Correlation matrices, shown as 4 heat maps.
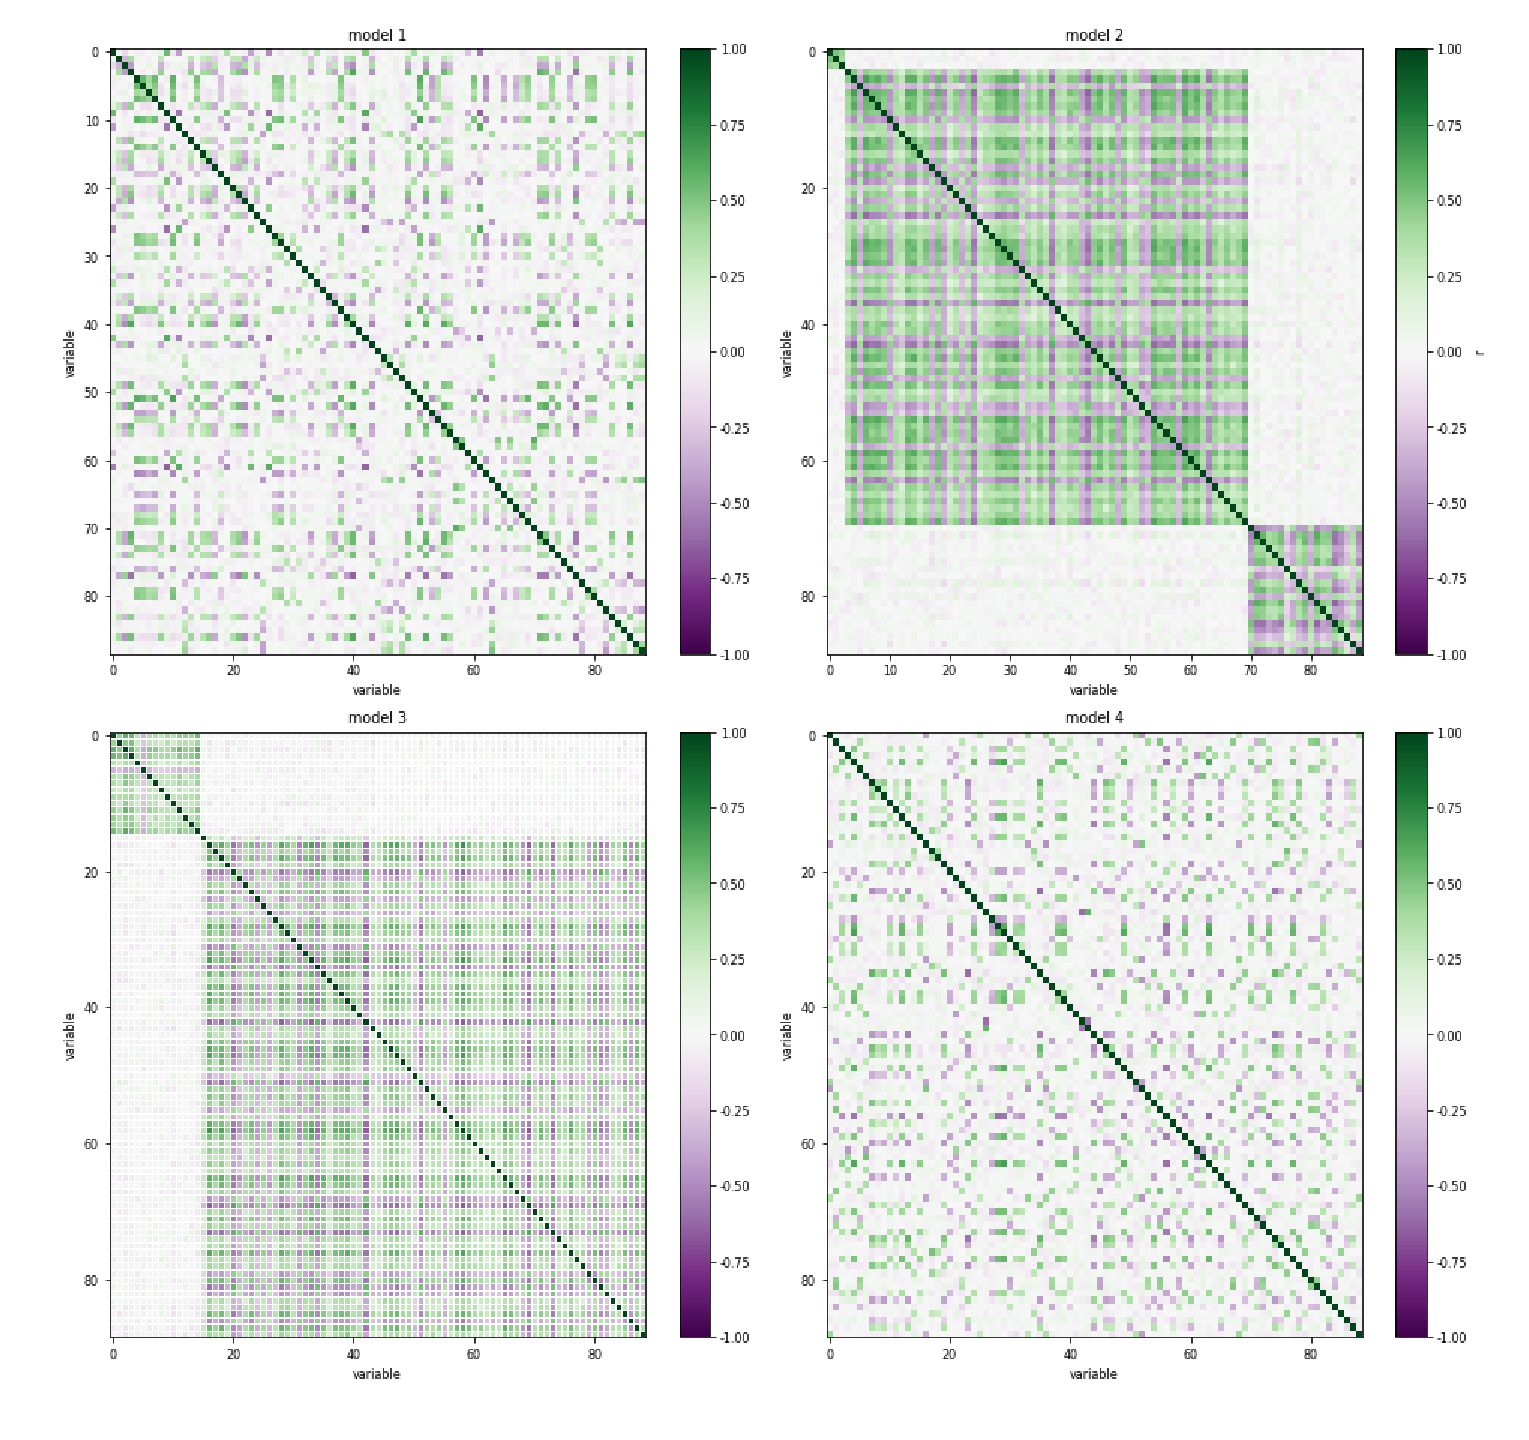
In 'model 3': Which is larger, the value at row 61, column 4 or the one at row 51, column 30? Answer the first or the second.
the first
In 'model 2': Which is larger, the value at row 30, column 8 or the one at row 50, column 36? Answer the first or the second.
the first
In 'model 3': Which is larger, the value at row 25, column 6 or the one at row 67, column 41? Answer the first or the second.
the second
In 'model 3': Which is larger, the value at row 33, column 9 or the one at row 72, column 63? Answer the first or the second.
the second
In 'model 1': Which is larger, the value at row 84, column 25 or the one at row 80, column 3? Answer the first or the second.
the second
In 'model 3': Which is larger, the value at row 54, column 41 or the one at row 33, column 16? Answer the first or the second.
the second
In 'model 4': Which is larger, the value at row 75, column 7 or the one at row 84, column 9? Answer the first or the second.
the first
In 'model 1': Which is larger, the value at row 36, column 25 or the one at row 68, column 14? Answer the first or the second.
the second
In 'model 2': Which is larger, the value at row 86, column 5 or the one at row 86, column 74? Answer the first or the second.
the first
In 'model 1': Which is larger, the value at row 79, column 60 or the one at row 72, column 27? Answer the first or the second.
the first
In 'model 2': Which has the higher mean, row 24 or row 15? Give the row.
15
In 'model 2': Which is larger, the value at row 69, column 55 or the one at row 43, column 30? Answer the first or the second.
the first
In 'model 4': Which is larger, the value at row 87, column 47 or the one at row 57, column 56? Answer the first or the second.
the first
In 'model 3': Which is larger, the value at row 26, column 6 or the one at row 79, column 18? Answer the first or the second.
the first
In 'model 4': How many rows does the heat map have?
89
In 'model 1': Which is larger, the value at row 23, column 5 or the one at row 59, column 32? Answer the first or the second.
the first
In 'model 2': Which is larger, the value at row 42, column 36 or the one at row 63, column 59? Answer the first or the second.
the first
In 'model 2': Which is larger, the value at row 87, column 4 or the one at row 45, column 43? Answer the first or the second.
the first
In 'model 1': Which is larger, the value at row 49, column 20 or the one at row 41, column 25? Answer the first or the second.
the first
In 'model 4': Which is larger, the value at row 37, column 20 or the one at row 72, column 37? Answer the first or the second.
the second
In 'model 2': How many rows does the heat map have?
89
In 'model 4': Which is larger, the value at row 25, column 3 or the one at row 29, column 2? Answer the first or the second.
the second
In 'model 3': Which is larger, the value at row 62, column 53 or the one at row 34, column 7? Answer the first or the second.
the first
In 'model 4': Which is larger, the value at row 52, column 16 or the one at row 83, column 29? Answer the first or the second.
the first
